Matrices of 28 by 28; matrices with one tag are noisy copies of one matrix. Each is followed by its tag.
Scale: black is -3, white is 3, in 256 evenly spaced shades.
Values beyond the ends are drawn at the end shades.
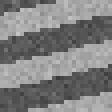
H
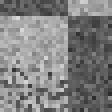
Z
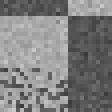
Z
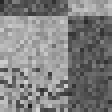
Z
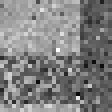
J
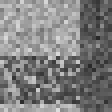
J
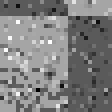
Z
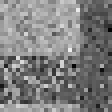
J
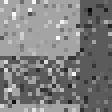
J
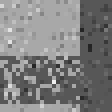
J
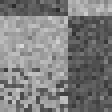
Z
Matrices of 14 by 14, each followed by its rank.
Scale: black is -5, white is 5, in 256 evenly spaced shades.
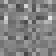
three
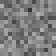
full rank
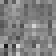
three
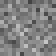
full rank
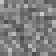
full rank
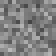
full rank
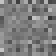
three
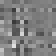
three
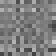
three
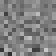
three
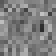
three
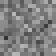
full rank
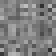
three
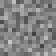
full rank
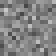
full rank
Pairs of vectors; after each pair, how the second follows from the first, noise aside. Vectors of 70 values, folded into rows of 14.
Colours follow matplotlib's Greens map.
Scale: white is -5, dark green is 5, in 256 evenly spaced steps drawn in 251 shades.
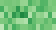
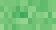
shrunk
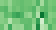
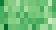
shuffled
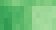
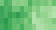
copied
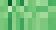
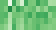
negated
